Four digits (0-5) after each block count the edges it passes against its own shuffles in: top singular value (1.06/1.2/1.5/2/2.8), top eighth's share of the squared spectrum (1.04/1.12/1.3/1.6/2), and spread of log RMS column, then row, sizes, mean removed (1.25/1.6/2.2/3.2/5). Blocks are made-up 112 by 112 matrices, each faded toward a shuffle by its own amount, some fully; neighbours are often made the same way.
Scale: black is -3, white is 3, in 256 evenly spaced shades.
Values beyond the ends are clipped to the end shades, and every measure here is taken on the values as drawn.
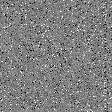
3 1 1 0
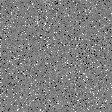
2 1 0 0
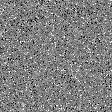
0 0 0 0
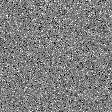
0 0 0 0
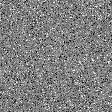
0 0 0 0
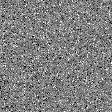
1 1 2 0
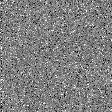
1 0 1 0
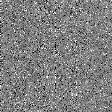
1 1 2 0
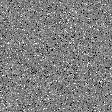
0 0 0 0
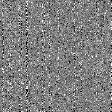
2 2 4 0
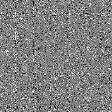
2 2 3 2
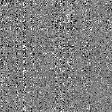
2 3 4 3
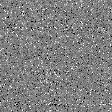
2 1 1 1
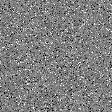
0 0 1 0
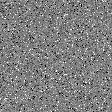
0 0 0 0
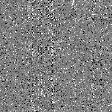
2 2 3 2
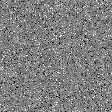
0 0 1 0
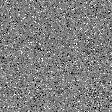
0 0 1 1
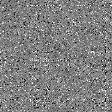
2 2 2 2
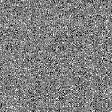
4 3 2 2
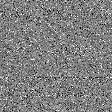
1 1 0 2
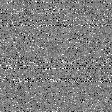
2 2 0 3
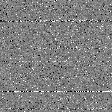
3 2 0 3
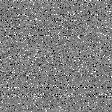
1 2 0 3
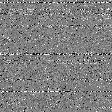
2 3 0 3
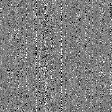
2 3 4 0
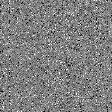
1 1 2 0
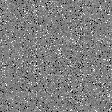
3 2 1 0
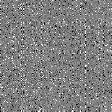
4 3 3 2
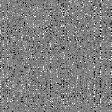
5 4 3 2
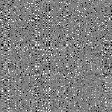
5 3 3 2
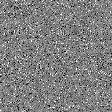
3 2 1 1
